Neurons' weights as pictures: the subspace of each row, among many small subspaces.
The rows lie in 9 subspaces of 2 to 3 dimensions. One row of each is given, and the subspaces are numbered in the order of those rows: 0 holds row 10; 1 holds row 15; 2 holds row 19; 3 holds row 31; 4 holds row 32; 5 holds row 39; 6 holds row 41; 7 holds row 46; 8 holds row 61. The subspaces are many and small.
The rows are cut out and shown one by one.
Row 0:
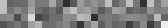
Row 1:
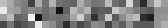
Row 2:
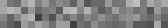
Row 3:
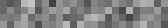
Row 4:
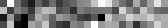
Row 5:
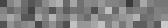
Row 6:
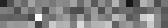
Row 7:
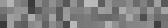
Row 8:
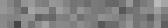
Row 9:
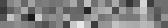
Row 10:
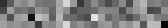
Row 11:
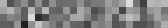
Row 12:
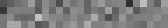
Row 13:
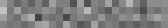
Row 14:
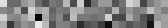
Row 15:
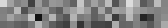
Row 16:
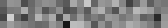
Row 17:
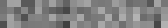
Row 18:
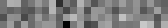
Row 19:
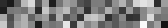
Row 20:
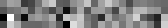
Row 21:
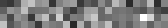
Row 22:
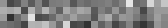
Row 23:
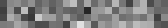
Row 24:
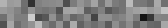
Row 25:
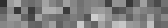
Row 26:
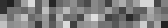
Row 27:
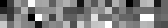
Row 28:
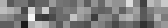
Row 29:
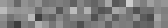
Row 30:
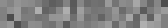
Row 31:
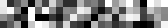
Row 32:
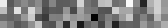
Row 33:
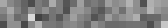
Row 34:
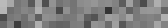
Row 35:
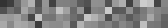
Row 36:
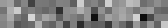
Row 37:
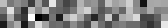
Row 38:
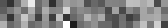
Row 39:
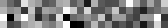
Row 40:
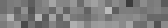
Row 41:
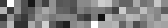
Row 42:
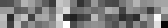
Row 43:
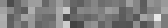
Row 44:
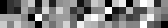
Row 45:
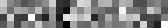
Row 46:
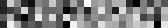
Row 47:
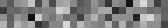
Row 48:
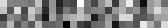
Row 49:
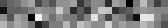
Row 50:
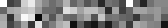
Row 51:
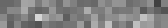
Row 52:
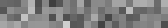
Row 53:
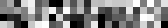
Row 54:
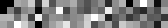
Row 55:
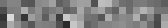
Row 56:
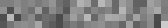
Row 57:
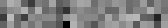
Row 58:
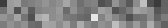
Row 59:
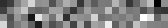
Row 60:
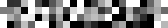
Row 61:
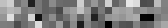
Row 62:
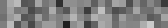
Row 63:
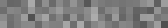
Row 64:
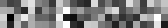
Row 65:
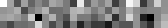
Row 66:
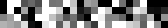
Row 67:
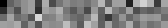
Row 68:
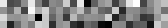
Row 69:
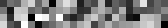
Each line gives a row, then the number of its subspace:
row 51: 8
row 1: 7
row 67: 6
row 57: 0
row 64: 0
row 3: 2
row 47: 7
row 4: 6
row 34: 6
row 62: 4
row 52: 6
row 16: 5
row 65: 1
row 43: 0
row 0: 0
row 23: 5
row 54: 6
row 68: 1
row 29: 7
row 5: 6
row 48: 4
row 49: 7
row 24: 8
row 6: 1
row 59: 8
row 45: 0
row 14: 1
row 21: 8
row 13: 5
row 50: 6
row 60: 1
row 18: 4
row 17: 7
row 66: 4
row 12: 6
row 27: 8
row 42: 0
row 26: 2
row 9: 5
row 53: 6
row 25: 4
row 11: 3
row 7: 1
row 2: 7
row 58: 4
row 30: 4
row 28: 3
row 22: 3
